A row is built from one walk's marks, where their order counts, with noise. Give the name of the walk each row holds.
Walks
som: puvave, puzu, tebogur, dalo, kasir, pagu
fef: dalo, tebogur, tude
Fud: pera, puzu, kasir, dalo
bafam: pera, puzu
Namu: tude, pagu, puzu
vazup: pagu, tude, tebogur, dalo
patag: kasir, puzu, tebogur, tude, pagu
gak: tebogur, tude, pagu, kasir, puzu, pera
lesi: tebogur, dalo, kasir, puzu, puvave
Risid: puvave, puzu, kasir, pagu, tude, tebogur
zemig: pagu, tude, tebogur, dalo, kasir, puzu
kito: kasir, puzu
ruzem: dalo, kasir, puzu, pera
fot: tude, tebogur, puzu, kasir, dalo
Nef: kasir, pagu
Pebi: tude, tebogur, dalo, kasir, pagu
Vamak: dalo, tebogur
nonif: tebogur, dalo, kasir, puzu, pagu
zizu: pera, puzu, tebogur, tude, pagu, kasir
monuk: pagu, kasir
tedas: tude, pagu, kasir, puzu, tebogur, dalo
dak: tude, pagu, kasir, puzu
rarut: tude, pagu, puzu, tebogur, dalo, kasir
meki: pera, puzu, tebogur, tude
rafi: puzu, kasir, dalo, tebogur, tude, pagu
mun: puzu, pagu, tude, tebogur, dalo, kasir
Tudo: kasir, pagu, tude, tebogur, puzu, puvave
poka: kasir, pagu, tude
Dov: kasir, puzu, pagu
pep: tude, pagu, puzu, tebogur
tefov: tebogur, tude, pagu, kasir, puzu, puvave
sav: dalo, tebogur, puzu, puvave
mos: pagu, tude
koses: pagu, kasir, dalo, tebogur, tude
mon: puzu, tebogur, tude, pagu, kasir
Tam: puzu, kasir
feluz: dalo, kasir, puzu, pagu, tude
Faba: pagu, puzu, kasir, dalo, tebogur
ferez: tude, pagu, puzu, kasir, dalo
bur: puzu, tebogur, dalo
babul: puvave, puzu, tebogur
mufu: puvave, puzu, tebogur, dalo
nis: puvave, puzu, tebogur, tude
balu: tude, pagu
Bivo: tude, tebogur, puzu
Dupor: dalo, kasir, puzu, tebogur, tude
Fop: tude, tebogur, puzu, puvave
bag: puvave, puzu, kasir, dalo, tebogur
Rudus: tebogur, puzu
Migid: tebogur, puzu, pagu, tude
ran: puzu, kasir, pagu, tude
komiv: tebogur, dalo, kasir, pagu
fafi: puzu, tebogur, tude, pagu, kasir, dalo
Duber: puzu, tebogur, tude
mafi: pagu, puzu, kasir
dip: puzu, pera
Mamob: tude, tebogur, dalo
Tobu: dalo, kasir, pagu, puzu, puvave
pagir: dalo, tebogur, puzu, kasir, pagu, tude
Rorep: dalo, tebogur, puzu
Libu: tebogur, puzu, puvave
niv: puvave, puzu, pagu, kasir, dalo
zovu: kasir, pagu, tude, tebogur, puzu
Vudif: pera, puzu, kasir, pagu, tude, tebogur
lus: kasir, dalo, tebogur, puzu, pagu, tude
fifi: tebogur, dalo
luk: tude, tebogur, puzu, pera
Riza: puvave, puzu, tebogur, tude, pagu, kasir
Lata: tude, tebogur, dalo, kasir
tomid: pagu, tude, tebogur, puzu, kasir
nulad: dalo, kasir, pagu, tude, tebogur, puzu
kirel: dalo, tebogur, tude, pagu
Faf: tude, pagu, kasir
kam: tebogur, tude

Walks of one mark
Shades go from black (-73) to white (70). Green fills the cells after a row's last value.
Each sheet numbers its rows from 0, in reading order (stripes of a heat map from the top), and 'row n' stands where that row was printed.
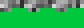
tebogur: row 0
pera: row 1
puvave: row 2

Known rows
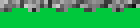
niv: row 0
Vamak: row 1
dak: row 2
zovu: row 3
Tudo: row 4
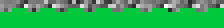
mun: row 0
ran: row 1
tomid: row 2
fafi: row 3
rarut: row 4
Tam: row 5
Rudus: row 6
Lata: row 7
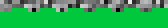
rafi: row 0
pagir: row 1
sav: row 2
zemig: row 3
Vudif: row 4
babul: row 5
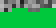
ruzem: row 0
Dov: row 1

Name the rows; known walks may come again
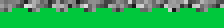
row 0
mon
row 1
Rudus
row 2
kirel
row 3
Bivo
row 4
lus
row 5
Faf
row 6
Tobu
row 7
Namu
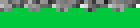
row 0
balu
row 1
rafi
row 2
mun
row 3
vazup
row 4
Tam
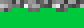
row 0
monuk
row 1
Dov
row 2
fot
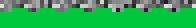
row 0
Lata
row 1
nis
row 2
rarut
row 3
Migid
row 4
sav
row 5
zizu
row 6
meki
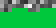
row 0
fafi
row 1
Mamob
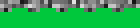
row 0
nulad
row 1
kam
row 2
koses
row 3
poka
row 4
zemig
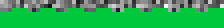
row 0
som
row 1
Tudo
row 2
gak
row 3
patag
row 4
fef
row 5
mafi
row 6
ruzem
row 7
bur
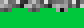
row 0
tefov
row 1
pep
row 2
feluz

